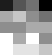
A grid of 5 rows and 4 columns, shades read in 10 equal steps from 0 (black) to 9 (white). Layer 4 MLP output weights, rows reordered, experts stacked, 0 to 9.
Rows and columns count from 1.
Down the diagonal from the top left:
1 7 6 5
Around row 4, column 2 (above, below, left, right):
5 8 9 9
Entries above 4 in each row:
0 3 4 4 4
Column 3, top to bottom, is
4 5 6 9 8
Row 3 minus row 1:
4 2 2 6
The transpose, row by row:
1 6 5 9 9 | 3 7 5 6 8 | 4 5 6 9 8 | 0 4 6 5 7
